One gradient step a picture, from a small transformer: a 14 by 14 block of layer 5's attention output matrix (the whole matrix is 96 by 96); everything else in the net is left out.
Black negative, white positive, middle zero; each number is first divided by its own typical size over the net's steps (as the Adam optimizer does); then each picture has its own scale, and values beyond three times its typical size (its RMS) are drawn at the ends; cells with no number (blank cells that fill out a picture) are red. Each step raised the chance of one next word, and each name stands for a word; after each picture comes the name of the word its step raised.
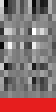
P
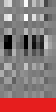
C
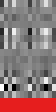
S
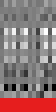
S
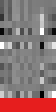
C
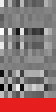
S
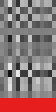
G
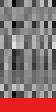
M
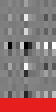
C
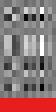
G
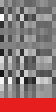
G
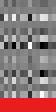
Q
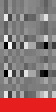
Q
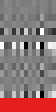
C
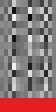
G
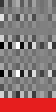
Q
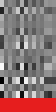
P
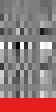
C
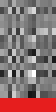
P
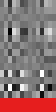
S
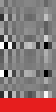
Q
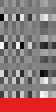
Q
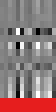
C
